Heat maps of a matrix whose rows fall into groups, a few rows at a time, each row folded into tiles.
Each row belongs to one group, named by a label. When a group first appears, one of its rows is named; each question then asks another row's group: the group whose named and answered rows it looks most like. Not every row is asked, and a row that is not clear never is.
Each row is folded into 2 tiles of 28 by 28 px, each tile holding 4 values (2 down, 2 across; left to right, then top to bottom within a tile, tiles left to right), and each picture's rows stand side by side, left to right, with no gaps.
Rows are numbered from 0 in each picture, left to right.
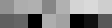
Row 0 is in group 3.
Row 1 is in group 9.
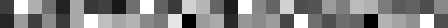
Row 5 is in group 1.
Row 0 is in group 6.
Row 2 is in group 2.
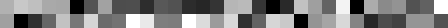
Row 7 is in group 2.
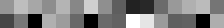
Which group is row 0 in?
3
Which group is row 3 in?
3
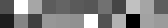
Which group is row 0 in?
6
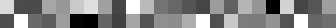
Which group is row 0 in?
1
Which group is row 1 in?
9
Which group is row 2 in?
6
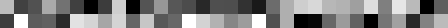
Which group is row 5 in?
9
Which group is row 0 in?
1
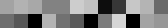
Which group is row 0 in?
3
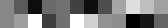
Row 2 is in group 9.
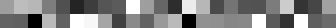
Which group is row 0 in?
3
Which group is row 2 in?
6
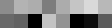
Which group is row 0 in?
3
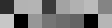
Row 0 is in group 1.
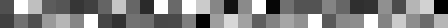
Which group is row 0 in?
6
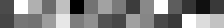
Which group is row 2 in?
2
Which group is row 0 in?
6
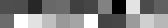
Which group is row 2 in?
6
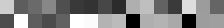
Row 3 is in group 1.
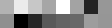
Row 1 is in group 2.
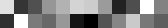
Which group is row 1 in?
9
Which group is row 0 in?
1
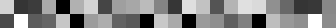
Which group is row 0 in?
1
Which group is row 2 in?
3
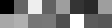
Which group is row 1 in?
1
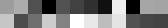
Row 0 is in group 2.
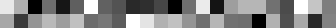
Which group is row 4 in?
3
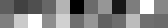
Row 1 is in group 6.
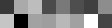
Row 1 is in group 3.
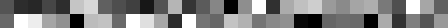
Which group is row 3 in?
1
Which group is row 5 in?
9
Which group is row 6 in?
3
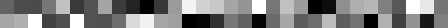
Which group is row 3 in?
9
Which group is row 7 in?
6
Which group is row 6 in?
3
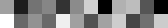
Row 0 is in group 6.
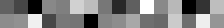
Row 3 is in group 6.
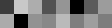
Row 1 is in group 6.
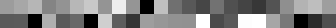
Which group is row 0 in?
3
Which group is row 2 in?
2
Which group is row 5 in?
9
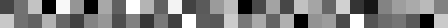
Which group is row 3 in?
1
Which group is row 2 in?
6
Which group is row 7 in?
3
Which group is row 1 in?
2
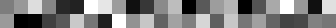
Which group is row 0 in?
9
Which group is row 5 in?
2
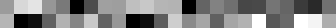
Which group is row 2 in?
9
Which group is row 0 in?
9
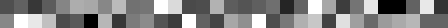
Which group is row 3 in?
1
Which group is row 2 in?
2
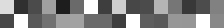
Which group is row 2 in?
1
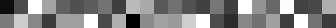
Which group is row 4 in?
6
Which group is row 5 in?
1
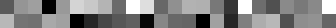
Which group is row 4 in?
6
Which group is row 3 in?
3
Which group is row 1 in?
9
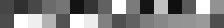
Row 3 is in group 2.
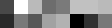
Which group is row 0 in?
6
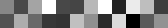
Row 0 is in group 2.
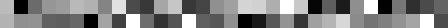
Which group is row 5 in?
2
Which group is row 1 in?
3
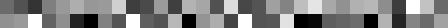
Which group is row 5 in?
9
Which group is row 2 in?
1
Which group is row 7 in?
6
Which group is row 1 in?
9
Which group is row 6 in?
3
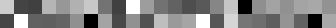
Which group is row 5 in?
3
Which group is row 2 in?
6
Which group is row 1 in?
3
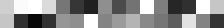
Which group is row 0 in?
9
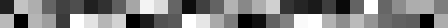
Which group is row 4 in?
9
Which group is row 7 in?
3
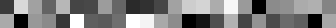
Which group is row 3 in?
9
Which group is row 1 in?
1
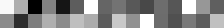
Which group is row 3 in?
6
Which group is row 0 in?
2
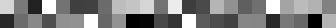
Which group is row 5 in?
3
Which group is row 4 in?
2
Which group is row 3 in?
1
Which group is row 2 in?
9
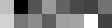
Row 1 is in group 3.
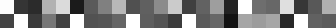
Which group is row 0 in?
1
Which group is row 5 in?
1
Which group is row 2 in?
1
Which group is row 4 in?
6
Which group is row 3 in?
1
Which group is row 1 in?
1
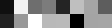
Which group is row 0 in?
6
